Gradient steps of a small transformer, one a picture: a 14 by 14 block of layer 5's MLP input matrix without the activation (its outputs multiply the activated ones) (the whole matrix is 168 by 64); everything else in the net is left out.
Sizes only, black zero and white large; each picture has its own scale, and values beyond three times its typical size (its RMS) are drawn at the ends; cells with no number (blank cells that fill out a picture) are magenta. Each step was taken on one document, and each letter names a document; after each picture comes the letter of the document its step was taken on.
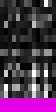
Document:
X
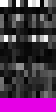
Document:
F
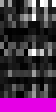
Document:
X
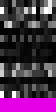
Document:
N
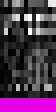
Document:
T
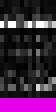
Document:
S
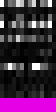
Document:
F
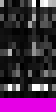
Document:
X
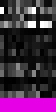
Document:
N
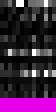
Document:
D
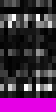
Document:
S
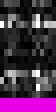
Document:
S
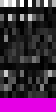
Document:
T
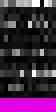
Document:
D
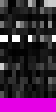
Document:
F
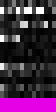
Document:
N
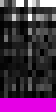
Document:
T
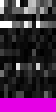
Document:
N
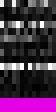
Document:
F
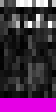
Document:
T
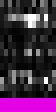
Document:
X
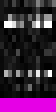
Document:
S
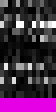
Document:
F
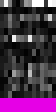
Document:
T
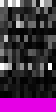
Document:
F
